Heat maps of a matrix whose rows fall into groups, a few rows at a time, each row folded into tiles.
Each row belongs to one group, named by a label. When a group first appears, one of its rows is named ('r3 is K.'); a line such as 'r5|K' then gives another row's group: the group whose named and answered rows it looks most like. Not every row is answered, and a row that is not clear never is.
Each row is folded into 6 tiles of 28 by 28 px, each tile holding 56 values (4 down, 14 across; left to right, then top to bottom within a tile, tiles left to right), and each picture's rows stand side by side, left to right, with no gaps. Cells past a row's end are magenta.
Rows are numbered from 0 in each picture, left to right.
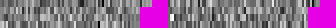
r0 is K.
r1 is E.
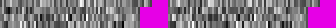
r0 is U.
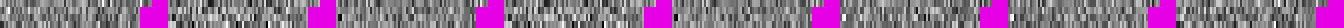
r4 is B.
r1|K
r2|B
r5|E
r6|E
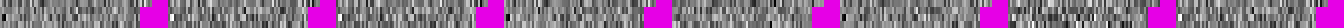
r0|B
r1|E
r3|B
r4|K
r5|B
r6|U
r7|E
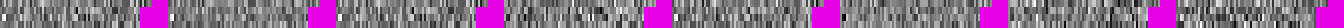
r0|E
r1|E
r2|E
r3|B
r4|E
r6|B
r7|U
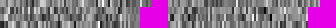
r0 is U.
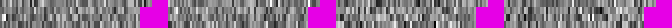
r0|E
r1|U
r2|K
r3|B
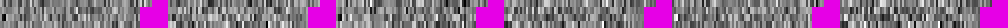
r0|B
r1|K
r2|B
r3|U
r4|E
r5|U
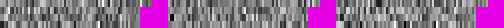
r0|U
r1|B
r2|K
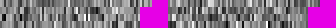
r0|B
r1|U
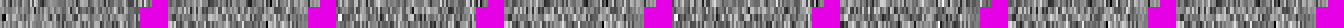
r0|B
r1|K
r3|K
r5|U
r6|K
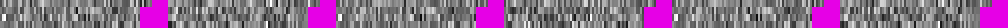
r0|E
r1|U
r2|E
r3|U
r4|E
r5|U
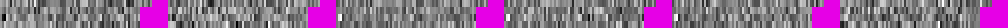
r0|B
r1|K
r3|E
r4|E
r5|U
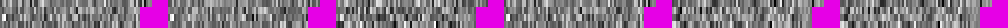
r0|E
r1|E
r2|U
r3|E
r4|K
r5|K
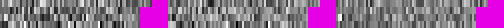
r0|U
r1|K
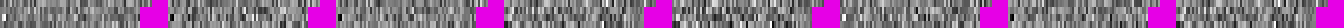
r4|U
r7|U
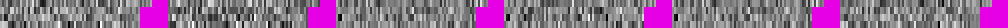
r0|K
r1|U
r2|B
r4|B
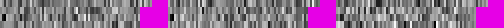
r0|B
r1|B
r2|K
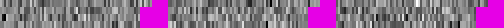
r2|U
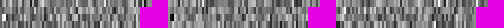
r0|E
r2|U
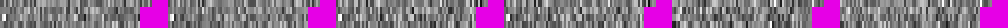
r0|E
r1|E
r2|E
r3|E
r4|U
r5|U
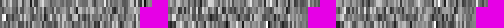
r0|E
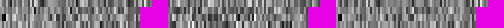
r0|B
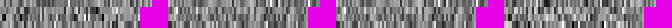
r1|U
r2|U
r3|K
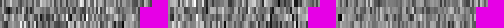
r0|U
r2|B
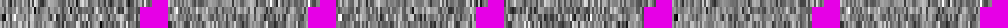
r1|U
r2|E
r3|U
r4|B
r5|U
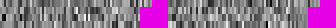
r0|B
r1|K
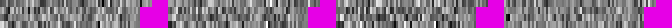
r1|U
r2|U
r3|B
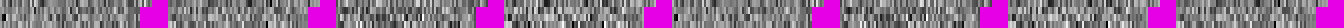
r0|B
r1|K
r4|B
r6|K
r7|K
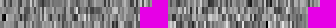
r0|B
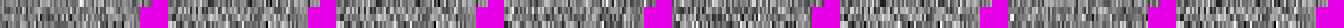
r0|U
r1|K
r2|K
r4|U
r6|E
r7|K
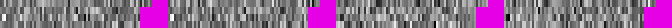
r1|E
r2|K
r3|B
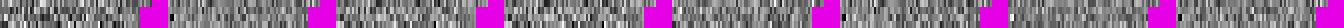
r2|K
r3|K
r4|U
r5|B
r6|E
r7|B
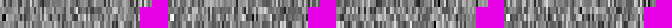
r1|E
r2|K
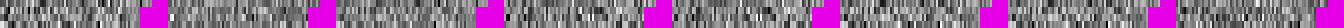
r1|E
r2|K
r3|B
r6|K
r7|U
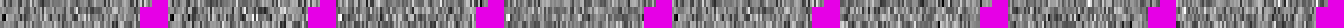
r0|B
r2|E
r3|E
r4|B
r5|K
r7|U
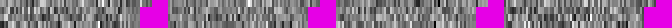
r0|U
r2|K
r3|U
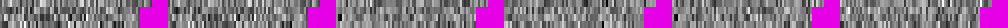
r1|U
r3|K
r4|B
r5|U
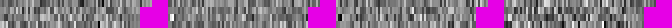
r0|K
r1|E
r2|B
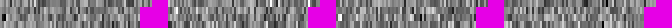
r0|B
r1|U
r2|E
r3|K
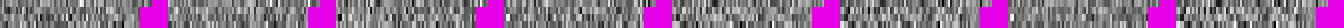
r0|U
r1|U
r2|B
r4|K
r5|K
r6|E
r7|K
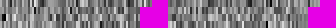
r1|K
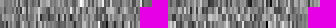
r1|K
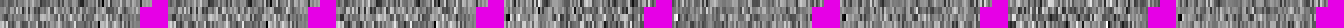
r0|K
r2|K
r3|B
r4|E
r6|U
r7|B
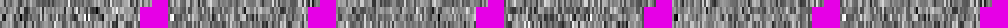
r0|B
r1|E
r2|B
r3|U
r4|B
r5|E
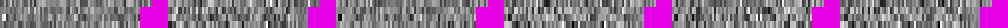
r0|E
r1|U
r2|B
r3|K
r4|B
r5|K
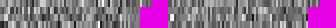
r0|U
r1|E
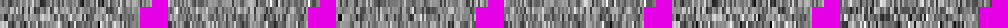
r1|U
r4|K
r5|U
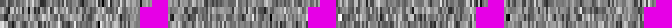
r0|K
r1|B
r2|E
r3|B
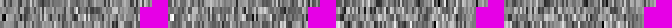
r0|B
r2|K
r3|K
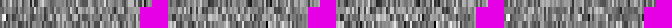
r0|E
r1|K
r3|E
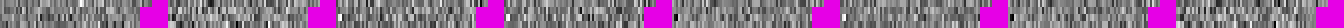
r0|U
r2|E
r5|E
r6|B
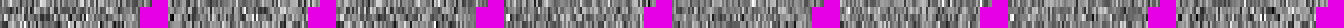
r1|B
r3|E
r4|U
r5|U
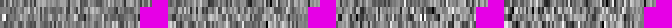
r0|E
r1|K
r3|K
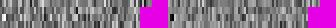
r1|B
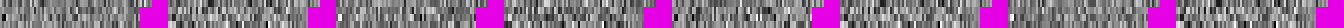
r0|B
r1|K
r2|E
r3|U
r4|B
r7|K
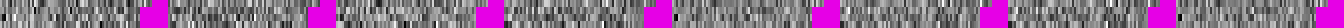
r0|B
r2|K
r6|U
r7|B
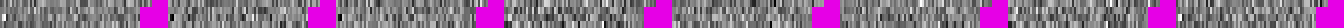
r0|E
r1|B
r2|B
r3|U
